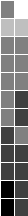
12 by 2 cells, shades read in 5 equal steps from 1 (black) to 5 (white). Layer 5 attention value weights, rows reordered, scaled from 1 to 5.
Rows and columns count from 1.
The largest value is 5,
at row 1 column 2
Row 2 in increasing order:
4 4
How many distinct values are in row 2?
1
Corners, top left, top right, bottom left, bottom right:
3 5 1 2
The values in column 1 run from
1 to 4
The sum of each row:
8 8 6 6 6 5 5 5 4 4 3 3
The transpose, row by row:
3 4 3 3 3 3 3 2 2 2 1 1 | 5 4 3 3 3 2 2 3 2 2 2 2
